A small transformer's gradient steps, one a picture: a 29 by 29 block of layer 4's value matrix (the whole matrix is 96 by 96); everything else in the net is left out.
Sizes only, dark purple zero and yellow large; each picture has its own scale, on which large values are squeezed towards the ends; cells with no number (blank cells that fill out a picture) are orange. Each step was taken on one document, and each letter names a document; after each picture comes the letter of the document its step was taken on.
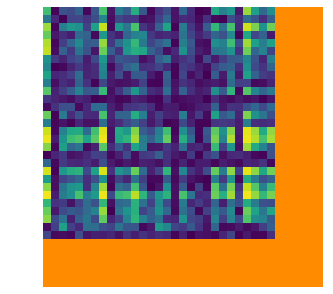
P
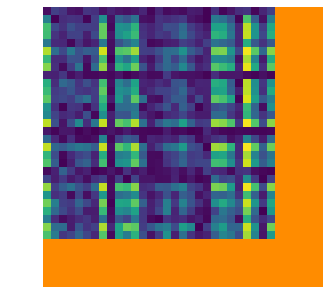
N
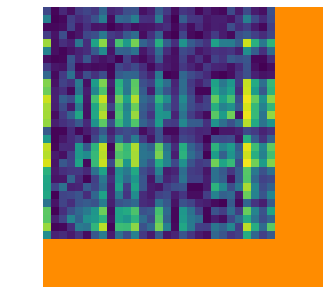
N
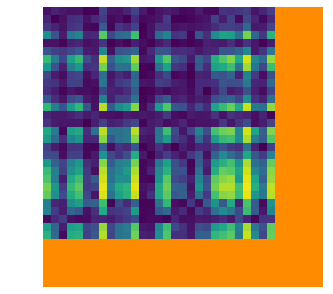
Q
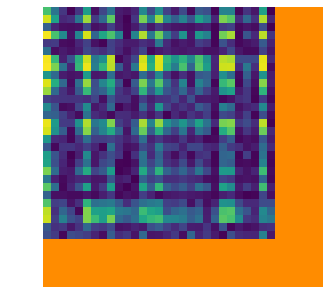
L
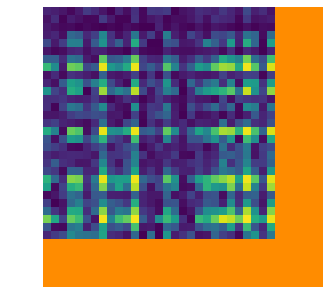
Q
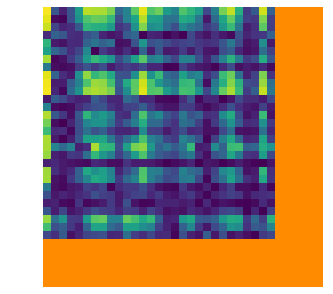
L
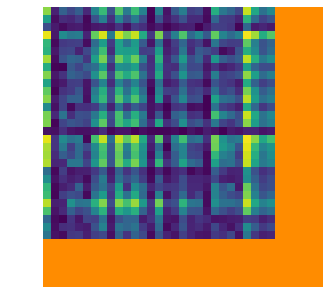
N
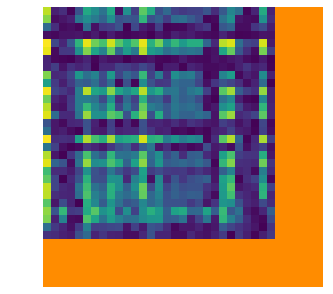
L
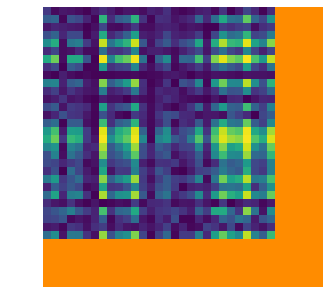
Q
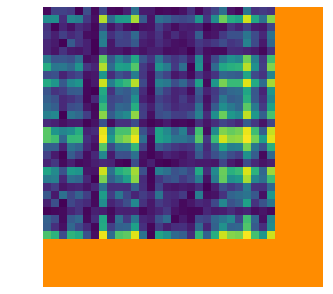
Q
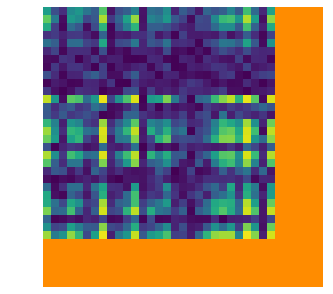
P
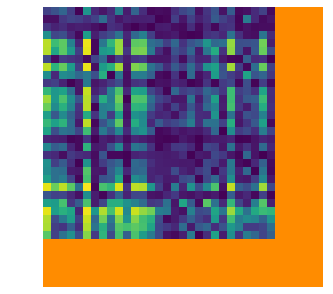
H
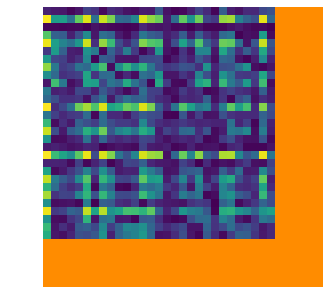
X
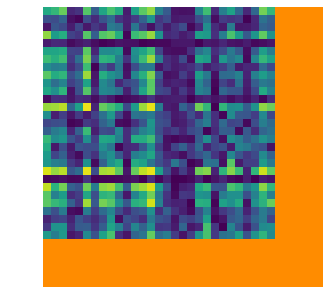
X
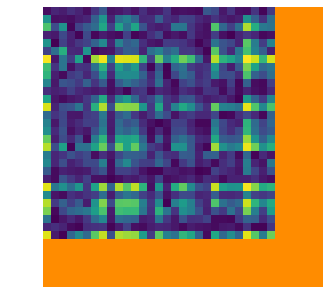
N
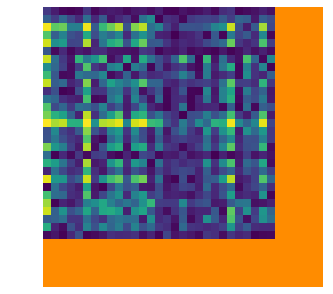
X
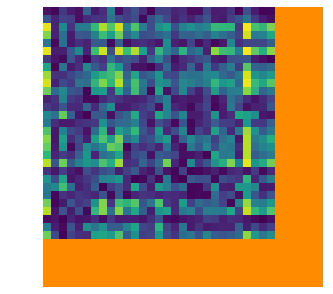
N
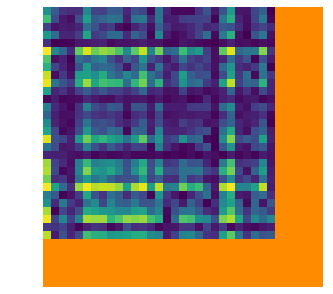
L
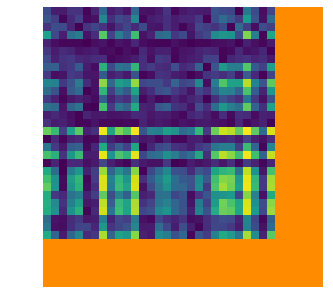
Q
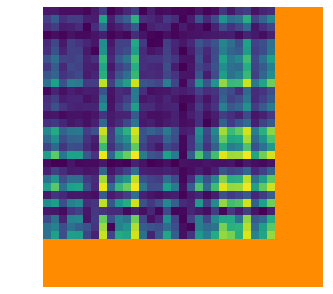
Q
